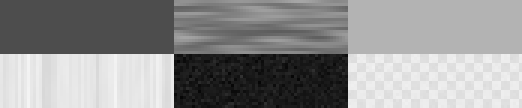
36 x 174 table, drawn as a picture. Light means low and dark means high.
The table splits into 2 rows of 3 panels. Panel 1,1: high, flat. Panel 1,2: middling, streaked across. Panel 1,3: low, flat. Panel 2,1: very low, streaked downward, faint in contrast. Panel 2,2: very high, fine-grained, faint in contrast. Panel 2,3: very low, checkered, faint in contrast.
